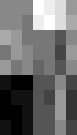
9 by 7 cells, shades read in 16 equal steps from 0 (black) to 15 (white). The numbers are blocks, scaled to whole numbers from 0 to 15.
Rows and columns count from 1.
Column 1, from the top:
8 8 10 7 9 1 0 0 1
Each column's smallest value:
0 0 0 5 4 4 3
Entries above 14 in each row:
1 1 0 0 0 0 0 0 0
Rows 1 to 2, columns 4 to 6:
15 14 13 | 14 15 13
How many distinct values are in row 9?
5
